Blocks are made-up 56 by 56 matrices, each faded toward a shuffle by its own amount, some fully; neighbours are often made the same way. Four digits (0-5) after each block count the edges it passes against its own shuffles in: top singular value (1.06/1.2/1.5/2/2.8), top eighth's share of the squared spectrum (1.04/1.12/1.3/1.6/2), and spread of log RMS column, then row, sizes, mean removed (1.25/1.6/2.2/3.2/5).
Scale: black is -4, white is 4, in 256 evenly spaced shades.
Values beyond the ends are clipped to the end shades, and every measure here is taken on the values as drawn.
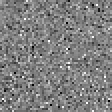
0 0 0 0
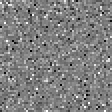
0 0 0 0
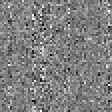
1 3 3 0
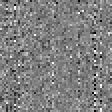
2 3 3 0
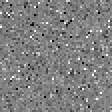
0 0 0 0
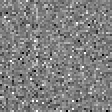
1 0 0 0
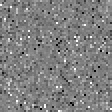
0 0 0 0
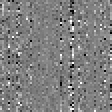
2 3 4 0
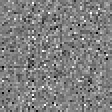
1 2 2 0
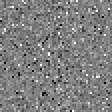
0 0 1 0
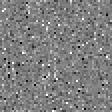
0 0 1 0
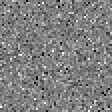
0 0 0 0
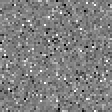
0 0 0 0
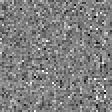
0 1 1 0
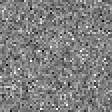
0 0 0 1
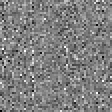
1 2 3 0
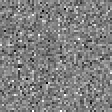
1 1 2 0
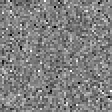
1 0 1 0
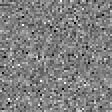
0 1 0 0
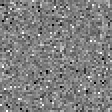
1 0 1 0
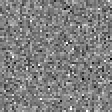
0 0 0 0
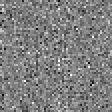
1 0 1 0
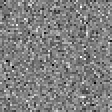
0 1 1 0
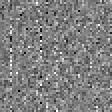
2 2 2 0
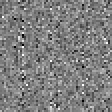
1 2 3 0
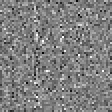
1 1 2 0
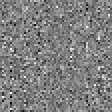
1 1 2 0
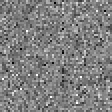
1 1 1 0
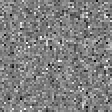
2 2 0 0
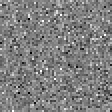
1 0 0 0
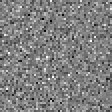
2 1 0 0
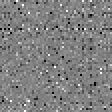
3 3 1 1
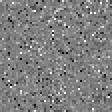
2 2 0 0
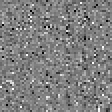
3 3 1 1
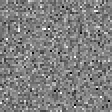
1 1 0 0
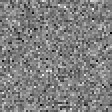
3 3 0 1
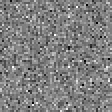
1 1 0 0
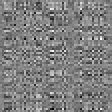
5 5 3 4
